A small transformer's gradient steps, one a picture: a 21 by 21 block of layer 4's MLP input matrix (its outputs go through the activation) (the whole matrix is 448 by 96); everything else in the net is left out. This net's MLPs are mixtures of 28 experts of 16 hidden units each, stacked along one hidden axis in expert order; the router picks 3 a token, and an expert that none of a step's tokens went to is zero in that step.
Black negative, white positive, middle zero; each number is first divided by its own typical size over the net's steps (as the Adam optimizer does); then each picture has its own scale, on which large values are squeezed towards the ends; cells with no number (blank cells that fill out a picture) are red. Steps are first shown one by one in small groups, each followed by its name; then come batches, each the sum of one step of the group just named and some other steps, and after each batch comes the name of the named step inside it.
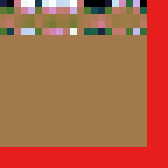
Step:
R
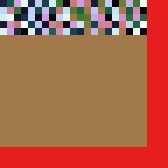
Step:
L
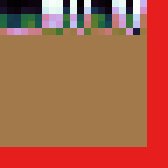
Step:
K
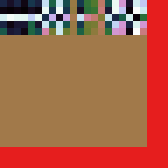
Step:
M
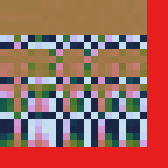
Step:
M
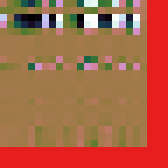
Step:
M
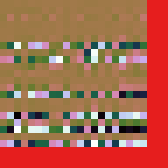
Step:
M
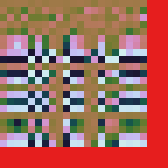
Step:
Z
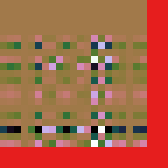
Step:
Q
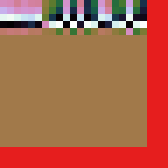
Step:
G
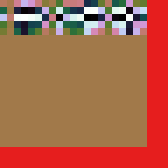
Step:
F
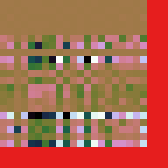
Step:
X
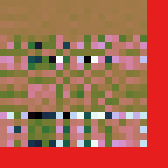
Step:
X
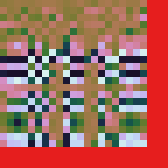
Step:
Z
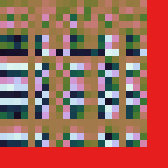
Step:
G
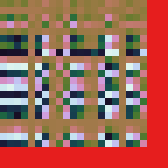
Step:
G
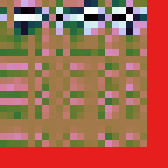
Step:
F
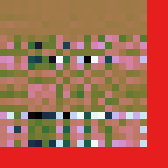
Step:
X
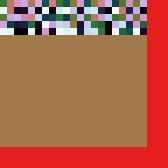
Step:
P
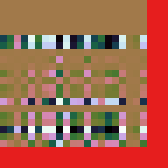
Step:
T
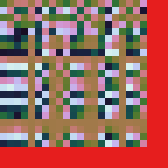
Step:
P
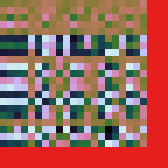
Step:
T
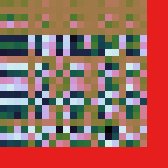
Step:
T
